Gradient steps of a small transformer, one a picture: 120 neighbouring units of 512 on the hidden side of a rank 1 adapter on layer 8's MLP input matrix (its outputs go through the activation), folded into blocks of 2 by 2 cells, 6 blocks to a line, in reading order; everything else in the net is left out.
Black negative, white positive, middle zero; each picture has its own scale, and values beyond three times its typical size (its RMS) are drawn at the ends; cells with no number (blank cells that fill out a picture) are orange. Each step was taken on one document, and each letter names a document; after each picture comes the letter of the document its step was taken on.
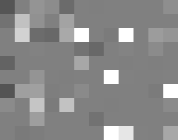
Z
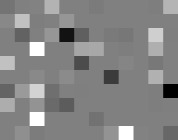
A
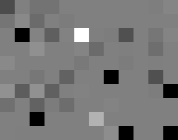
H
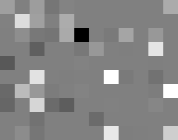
Z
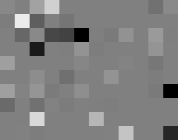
A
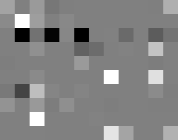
Z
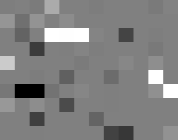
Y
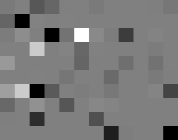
Y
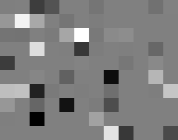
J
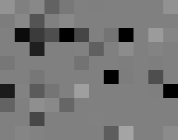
Z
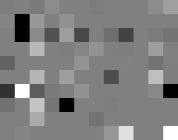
H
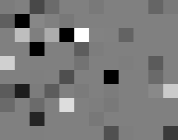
Y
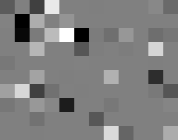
H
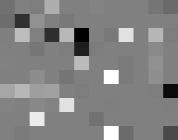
Y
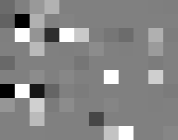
A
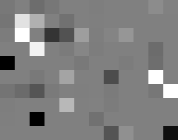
J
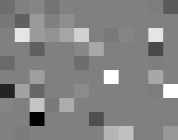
Z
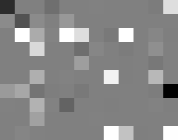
H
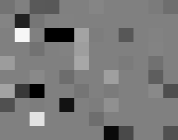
Y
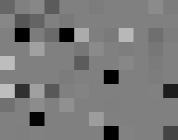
H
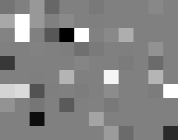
J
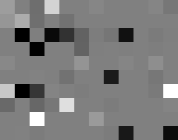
A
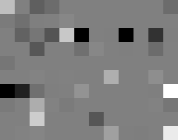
Z
